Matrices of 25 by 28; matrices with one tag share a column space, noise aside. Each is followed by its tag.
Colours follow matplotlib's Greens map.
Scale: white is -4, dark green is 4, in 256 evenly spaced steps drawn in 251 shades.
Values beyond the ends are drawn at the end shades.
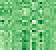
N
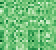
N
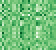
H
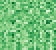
N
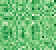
H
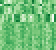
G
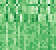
G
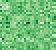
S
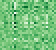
S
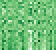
N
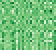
N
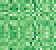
H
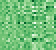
S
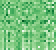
N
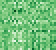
N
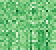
N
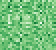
S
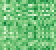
H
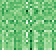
N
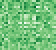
S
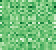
S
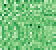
H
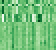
G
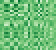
H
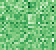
S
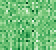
N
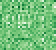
S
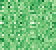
S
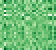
H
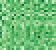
H
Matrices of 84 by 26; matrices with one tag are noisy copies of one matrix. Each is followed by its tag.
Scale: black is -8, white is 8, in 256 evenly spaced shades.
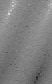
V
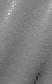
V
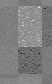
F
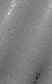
V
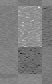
F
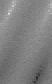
V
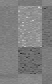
F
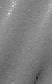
V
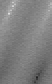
V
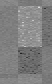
F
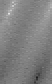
V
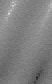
V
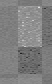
F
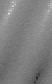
V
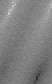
V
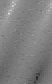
V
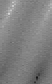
V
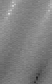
V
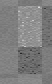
F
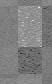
F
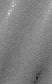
V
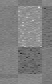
F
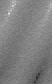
V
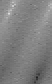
V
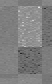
F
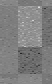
F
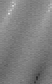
V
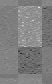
F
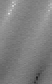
V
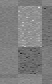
F
